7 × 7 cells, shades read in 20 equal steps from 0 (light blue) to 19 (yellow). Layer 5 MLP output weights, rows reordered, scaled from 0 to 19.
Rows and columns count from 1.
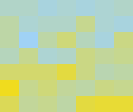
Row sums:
22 32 42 48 75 73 88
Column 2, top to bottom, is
4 3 0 9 12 9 8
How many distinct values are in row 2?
5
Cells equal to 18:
0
